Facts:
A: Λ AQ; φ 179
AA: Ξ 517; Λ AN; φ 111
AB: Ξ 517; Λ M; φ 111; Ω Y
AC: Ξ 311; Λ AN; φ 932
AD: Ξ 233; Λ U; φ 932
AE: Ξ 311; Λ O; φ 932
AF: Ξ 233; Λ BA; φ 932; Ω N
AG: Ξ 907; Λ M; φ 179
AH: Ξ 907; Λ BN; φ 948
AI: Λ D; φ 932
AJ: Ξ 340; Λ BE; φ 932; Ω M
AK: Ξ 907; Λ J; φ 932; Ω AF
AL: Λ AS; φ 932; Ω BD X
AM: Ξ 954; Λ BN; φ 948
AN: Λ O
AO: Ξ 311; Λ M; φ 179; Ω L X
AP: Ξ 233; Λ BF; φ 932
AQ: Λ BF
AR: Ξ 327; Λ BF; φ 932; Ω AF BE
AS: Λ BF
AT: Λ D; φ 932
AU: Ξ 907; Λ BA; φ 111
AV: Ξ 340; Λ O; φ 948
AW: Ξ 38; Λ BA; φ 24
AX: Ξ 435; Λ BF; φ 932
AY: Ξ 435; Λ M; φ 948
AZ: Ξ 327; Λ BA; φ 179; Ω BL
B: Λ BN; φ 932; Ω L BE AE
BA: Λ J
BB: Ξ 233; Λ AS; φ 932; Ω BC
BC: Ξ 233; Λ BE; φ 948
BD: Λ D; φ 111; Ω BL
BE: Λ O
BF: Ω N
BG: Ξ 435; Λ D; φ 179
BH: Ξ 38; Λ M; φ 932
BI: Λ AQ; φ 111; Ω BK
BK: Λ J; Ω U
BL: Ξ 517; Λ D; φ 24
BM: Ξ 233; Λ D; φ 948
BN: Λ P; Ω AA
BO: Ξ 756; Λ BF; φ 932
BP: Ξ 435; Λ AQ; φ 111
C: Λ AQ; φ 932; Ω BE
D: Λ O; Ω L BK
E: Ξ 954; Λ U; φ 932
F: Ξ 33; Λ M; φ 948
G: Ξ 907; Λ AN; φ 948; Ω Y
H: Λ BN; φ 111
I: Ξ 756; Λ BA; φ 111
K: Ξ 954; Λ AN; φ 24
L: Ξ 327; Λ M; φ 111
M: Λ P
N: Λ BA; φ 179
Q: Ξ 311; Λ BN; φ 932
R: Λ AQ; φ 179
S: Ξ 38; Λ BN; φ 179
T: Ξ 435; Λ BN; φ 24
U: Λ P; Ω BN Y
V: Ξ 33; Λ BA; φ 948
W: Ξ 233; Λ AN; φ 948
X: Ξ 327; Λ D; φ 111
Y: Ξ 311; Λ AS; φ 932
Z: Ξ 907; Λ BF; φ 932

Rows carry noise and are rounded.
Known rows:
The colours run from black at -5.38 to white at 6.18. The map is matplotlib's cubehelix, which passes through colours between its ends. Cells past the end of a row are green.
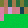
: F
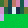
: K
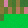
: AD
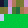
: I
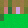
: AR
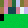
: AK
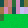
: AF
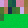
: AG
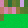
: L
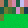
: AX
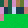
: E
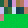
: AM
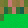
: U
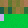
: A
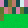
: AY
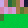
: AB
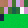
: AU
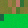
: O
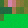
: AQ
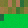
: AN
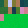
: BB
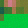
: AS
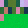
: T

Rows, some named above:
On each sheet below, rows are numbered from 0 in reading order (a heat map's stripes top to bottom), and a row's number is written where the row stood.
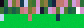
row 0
AW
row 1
BC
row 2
AU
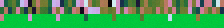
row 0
T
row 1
BH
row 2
BG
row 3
AA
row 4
BL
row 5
B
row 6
AZ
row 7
BP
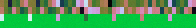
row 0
AO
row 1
AO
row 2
BG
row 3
AA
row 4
V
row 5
F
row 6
BG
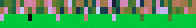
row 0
N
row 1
AH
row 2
Y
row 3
AM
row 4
BO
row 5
AF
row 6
C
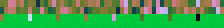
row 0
BI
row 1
AO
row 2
H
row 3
AL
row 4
Y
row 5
AF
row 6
AP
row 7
G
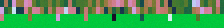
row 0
AM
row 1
BD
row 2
AV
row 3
Q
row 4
Z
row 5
BF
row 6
S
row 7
X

